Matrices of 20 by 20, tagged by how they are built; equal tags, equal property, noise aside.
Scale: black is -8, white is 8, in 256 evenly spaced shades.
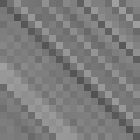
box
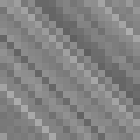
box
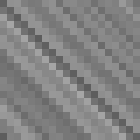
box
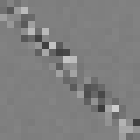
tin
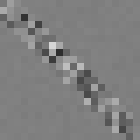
tin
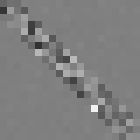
tin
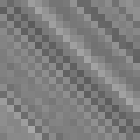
box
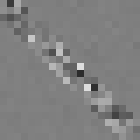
tin
